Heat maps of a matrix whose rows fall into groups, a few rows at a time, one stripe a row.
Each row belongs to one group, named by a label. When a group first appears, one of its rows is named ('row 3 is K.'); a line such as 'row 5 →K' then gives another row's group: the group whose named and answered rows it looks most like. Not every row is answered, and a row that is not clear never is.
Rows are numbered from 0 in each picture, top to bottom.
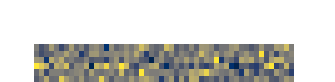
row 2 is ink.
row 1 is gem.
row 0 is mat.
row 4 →mat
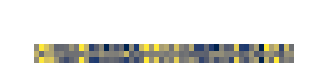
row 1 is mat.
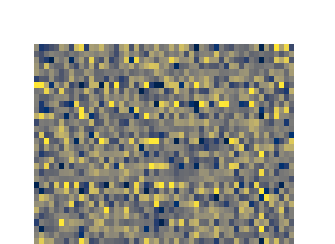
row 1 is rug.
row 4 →ink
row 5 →mat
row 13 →ink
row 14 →ink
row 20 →gem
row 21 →mat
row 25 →ink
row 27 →gem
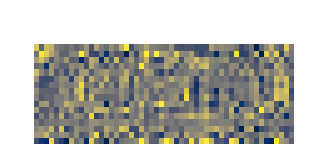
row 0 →mat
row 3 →mat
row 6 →rug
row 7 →rug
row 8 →rug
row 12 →gem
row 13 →mat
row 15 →mat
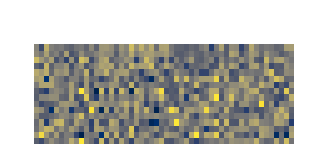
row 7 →rug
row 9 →gem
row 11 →rug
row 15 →rug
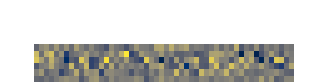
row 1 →mat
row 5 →gem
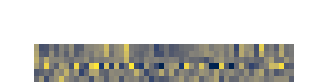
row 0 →gem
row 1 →gem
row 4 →gem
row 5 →ink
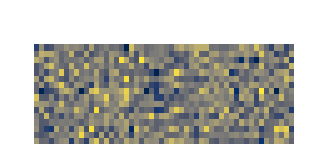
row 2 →mat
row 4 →ink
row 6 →ink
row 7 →gem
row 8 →gem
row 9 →mat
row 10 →ink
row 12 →gem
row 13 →rug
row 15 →rug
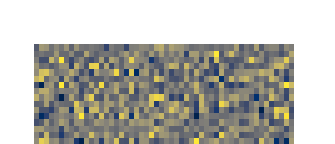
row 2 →ink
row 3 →rug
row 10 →rug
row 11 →rug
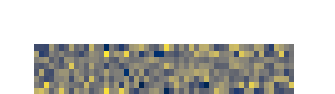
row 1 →gem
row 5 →rug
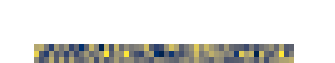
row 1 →gem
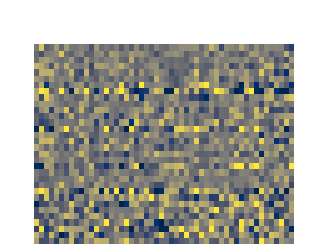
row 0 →ink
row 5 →ink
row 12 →rug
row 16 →gem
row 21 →rug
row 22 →ink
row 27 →gem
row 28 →gem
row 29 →ink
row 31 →gem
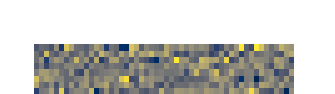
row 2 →ink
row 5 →mat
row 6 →gem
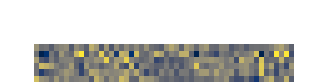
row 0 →rug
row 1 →rug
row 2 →gem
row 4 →gem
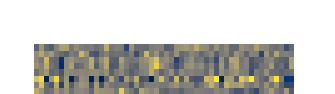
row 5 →ink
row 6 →ink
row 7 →mat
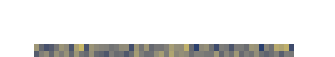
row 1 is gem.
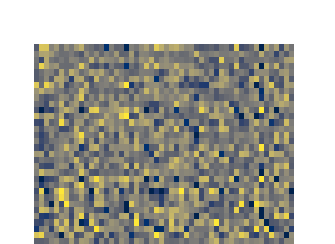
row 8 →rug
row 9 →ink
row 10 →gem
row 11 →mat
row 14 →rug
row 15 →rug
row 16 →gem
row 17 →ink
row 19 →rug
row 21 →gem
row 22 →rug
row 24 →ink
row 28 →gem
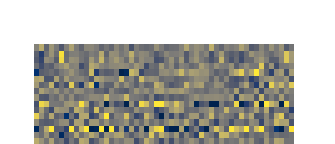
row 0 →ink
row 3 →gem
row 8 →gem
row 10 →ink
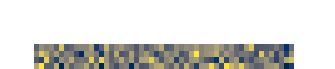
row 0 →mat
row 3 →ink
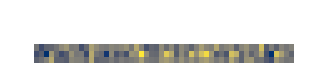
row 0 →gem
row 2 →mat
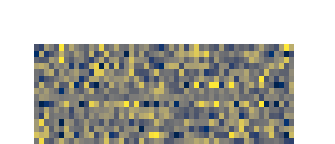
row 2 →ink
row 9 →gem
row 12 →ink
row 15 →mat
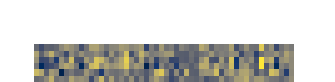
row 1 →mat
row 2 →gem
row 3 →gem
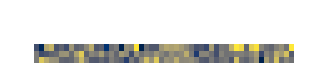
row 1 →rug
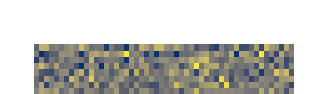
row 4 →rug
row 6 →ink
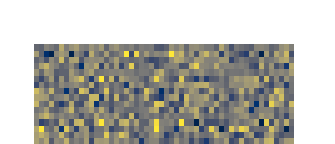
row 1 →rug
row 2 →ink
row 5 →rug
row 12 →rug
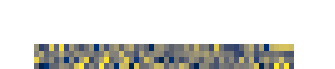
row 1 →mat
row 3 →rug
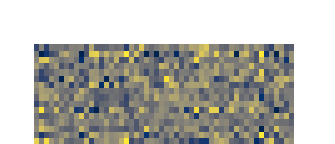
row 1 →gem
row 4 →gem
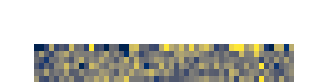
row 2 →rug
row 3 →gem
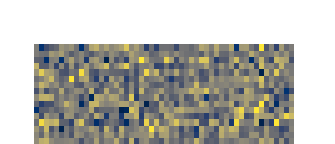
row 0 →gem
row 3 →gem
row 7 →mat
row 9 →gem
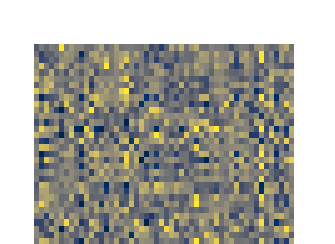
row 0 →ink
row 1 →gem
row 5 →mat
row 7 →mat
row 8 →gem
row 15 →rug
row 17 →gem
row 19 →gem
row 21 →gem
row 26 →mat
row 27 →ink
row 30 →rug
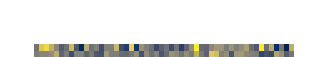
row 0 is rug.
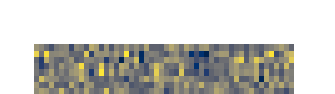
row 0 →rug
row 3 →rug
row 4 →rug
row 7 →mat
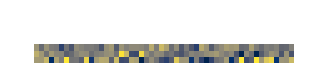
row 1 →mat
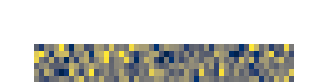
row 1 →mat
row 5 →rug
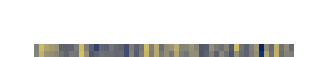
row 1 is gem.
